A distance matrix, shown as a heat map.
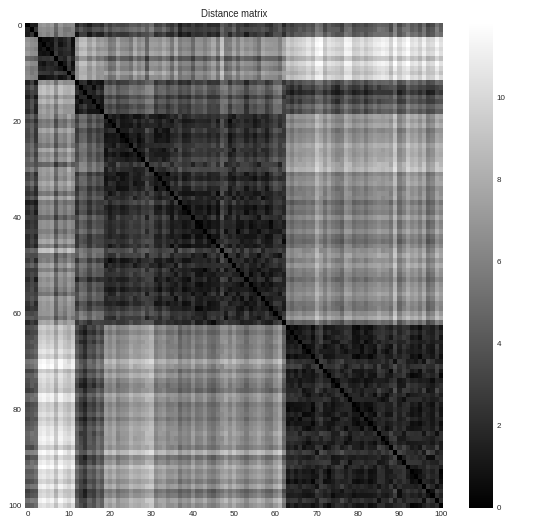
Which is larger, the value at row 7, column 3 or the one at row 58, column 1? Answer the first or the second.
the second
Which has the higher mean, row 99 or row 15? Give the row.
99
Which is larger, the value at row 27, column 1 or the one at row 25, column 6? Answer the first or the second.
the second
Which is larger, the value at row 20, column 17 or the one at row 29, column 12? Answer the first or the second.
the second
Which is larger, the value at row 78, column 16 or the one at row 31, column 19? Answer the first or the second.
the first
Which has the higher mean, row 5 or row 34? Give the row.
5
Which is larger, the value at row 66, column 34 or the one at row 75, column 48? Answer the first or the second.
the second
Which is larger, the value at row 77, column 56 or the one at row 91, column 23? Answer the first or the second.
the first
